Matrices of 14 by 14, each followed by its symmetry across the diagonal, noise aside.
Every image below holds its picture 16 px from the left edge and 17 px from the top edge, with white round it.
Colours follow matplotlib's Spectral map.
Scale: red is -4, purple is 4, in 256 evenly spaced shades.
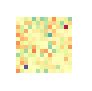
antisymmetric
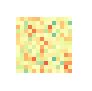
neither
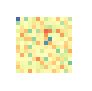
neither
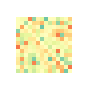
antisymmetric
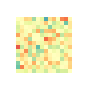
antisymmetric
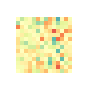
neither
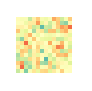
antisymmetric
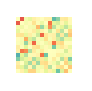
symmetric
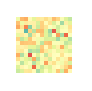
symmetric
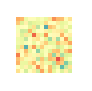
symmetric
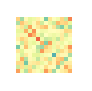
symmetric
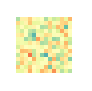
neither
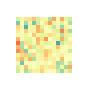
neither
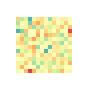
symmetric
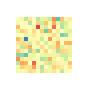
antisymmetric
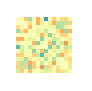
symmetric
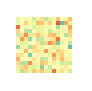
neither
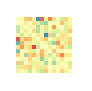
antisymmetric
